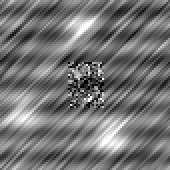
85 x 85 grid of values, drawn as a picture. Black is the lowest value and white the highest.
In the centre lies a patch that is rougher than the rest. Horizontal stripes repeat 7 times down the table. The centre is the roughest part. Three bumps rise from the field.
